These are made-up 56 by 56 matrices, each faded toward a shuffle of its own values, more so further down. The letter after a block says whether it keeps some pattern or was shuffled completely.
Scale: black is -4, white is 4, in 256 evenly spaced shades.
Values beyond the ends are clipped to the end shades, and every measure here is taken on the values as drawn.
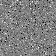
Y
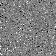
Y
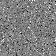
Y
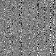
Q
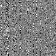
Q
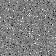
Y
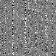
Q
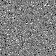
Y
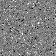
Y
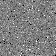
Y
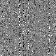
Q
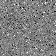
Y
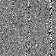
Q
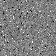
Y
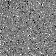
Y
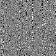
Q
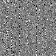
Q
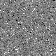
Y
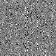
Q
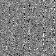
Q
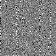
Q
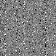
Q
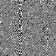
Q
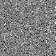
Q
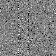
Q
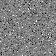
Y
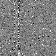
Q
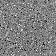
Y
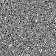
Y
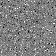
Y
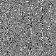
Q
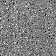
Y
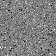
Y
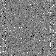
Q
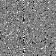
Q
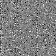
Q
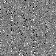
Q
